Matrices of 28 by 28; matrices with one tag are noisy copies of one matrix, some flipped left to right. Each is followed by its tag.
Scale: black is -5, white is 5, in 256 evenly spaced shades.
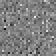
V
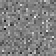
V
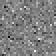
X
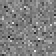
X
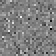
V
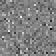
V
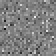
V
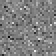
X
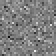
X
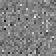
V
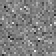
X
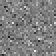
X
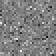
X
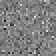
V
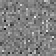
V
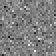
X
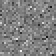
X
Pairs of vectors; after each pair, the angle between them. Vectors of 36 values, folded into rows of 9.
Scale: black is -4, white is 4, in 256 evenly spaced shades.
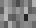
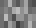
partly aligned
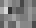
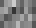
partly aligned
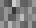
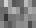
partly opposed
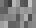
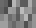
nearly parallel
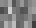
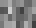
nearly parallel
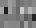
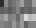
partly opposed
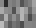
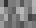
nearly parallel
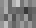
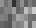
partly opposed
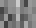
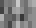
partly aligned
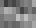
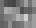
nearly parallel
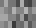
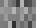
nearly parallel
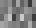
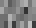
orthogonal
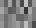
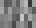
orthogonal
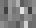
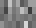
nearly parallel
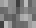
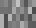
partly opposed
